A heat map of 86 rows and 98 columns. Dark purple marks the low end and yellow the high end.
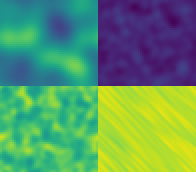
The table splits into 2 rows of 2 panels. Panel 1,1: middling, smooth, strong in contrast. Panel 1,2: very low, blotchy, faint in contrast. Panel 2,1: high, blotchy. Panel 2,2: very high, slanting down to the right, faint in contrast.
